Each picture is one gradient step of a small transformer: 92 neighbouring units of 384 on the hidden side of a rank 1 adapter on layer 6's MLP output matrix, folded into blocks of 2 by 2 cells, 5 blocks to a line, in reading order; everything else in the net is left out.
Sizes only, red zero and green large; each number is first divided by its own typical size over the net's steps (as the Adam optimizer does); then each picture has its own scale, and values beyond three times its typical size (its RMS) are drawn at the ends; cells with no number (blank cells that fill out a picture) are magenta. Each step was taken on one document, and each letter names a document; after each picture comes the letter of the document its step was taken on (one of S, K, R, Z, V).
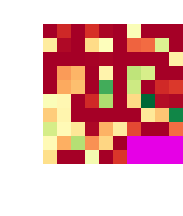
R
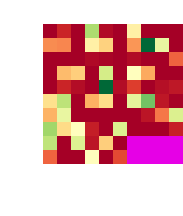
R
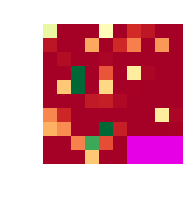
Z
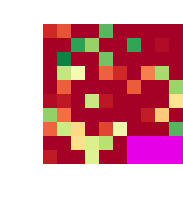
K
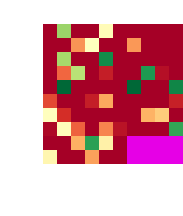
K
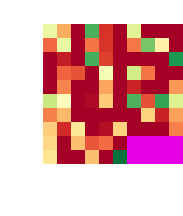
R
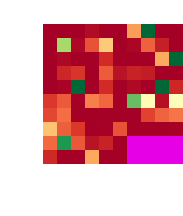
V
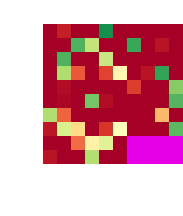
K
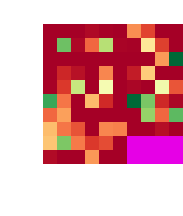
V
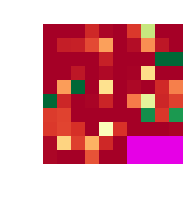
V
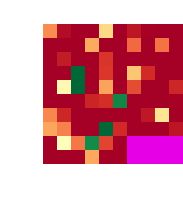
Z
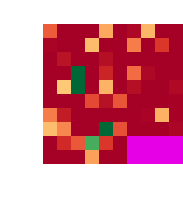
Z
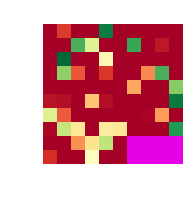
K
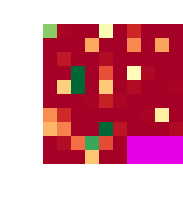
Z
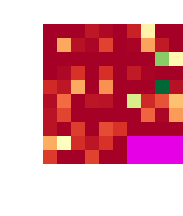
V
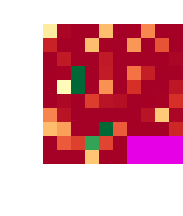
Z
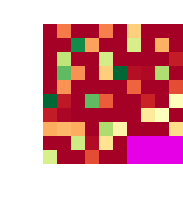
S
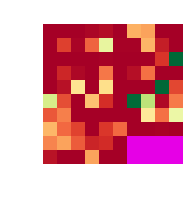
V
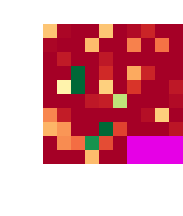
Z
